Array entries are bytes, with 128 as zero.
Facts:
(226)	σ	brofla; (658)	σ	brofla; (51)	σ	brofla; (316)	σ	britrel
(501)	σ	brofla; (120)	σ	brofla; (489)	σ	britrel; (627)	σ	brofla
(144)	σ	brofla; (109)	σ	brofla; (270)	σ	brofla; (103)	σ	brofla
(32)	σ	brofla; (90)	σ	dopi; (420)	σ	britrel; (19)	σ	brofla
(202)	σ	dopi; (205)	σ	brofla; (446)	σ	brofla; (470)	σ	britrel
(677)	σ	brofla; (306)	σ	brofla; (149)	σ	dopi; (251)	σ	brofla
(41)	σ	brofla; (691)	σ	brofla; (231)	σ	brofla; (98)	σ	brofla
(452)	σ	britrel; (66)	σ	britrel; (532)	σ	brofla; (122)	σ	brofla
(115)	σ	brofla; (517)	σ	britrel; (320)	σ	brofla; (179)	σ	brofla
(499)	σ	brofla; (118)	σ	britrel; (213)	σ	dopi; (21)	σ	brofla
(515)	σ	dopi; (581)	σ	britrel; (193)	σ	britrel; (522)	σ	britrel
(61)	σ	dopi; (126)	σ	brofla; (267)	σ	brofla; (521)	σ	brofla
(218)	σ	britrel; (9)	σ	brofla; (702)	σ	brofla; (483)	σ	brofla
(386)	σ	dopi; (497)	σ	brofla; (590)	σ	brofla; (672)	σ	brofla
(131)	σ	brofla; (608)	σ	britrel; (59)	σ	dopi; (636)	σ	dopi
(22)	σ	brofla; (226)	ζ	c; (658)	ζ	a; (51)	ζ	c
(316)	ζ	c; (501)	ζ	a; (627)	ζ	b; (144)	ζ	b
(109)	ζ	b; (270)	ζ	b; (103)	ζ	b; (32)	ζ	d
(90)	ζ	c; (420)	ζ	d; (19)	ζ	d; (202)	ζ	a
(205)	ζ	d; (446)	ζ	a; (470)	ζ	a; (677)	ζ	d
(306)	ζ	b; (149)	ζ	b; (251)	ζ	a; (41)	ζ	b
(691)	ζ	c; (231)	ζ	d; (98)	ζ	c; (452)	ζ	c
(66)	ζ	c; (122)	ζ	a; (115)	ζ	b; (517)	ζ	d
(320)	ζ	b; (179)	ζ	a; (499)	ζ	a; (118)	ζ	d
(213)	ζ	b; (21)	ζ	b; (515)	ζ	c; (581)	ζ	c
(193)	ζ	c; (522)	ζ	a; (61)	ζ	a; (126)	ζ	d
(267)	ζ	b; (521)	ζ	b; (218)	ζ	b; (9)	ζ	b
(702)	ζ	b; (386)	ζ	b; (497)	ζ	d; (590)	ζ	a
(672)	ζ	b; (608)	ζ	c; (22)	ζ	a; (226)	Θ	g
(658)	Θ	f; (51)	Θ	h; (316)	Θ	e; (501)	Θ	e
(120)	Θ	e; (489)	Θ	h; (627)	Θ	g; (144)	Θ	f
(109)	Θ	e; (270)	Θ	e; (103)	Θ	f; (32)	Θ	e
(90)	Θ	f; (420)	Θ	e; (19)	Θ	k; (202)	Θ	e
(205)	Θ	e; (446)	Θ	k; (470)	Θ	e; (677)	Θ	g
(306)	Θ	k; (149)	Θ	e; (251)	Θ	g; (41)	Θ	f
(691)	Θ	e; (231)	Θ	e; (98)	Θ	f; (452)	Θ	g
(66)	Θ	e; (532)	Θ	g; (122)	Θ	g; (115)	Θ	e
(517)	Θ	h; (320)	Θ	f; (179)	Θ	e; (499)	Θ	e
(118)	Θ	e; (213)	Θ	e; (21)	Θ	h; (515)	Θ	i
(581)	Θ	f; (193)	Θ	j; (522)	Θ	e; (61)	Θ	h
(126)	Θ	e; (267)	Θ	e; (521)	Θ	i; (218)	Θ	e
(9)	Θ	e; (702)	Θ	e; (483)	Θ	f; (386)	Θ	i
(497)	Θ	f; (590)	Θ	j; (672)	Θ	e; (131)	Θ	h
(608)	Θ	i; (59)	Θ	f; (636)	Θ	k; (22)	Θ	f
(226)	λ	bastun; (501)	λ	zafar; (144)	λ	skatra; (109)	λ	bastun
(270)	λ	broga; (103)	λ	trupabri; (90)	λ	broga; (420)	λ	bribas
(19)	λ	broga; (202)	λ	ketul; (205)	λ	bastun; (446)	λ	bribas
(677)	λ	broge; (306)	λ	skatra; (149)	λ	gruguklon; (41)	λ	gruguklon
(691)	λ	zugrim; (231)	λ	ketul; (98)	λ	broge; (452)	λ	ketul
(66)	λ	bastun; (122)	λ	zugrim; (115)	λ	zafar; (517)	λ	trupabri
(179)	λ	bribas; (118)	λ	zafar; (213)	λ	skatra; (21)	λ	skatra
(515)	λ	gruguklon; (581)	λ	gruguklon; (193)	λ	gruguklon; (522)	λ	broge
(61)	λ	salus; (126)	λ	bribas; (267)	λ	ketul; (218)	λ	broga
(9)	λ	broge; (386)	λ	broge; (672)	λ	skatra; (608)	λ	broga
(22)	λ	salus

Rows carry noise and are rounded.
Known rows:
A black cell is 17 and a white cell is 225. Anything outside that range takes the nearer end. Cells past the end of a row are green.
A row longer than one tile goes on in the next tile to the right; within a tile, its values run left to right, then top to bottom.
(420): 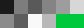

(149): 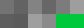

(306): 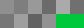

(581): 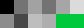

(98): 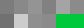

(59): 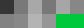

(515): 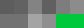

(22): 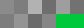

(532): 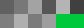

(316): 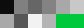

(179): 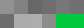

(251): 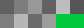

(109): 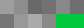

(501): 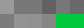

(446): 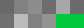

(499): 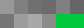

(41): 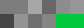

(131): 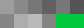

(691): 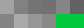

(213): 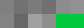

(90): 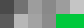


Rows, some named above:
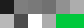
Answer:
(489)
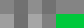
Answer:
(61)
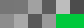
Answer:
(122)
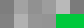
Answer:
(103)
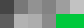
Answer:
(90)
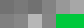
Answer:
(386)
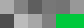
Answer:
(270)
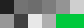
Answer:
(118)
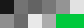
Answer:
(608)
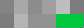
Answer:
(103)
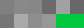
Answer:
(590)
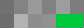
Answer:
(658)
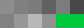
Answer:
(120)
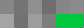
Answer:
(61)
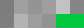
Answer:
(103)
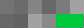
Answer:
(149)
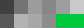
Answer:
(90)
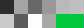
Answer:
(517)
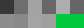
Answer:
(636)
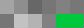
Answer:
(51)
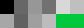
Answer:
(452)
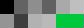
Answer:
(193)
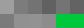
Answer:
(501)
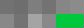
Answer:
(202)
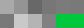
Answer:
(51)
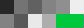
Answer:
(218)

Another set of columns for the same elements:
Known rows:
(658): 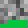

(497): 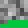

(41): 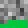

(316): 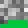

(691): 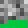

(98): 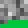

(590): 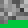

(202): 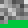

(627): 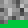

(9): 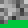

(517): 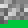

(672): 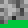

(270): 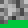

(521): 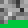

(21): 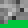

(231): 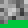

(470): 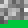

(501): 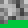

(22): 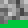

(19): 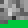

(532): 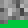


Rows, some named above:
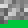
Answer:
(517)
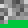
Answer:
(386)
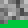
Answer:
(658)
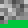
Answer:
(213)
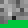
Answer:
(306)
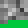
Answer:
(131)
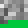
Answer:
(581)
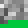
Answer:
(581)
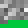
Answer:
(489)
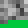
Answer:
(120)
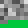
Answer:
(90)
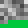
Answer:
(202)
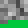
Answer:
(483)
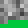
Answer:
(122)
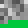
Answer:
(515)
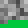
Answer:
(658)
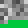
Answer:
(386)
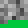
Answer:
(144)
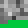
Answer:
(446)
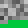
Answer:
(61)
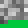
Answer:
(316)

